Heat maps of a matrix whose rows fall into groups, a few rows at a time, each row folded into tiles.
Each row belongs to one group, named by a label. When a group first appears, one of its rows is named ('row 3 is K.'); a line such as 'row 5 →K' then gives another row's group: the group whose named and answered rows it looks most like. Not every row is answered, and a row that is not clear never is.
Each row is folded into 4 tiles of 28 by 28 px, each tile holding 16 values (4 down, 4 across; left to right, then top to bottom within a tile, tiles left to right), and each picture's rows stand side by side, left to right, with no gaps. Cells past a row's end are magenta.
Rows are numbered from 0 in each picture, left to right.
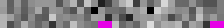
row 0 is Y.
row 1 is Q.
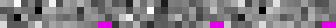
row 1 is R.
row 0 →Q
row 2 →Q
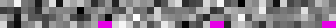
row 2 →R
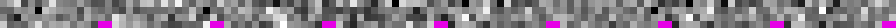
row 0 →Q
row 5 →Y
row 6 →R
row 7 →R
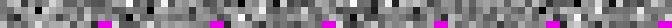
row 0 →Q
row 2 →R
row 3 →Q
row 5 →R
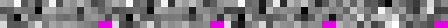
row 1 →Q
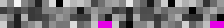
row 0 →Q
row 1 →Q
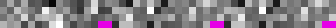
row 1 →R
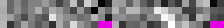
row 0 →Y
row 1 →Y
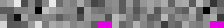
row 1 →Y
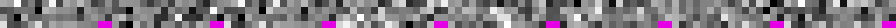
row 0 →Q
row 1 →Q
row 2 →Q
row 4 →Y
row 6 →Y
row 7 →Q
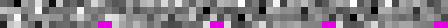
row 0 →R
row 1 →Y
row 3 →Q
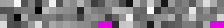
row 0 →Q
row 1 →R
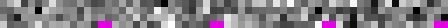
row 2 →Y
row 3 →Q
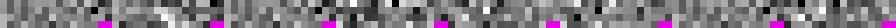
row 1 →Y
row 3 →Q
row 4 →R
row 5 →Q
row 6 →Y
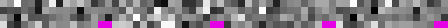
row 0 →Q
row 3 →Q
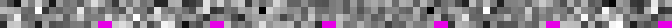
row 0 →R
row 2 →Q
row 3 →Y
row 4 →R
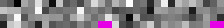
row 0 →R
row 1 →Q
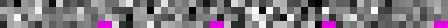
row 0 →R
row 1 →Q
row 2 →Q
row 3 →R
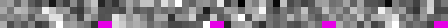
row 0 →Y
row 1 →Y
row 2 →R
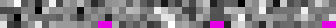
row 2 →R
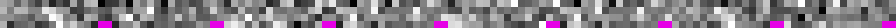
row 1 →R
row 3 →R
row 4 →Y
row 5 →R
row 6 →Y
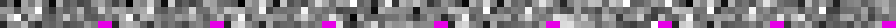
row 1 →R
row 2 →R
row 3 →Q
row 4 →R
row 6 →R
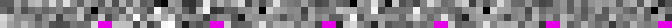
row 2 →Q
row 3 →R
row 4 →Q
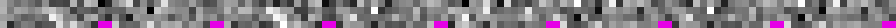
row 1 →Q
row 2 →Y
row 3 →R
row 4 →R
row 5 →Q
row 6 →R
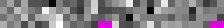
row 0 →Y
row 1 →Q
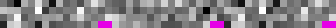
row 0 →R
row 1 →Y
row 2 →R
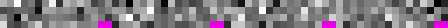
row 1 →R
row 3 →Y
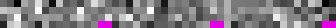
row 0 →R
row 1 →R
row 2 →Y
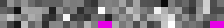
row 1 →Y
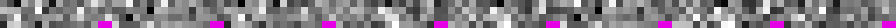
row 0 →R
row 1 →Q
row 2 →R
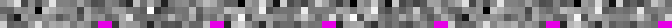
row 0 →Q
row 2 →R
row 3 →R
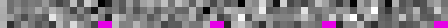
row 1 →Y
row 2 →R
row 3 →R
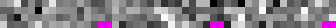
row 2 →R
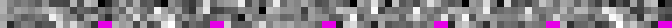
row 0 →Y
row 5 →Y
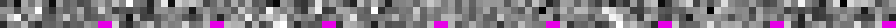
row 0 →R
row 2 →Y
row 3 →R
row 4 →Y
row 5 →Y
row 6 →Q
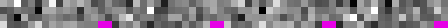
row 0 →Q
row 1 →R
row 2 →Q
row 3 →R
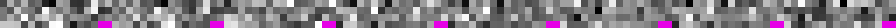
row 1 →Y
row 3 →R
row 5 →Q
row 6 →R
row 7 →Q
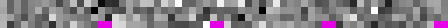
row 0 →Y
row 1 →Y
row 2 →Q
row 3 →R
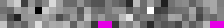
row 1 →R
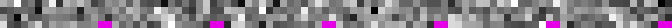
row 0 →Q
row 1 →Y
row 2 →R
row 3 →Q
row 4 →Y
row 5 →Y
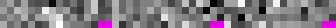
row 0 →Y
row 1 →Y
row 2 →Q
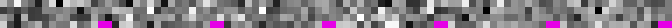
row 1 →R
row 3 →Y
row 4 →Q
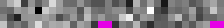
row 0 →Q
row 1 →R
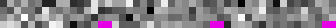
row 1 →Q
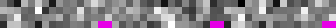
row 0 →R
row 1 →Y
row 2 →R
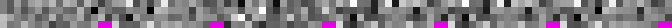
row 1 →Q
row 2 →R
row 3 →Q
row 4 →Q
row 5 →Q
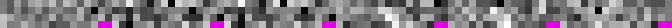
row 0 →Y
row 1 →Q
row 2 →Q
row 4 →Y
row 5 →Q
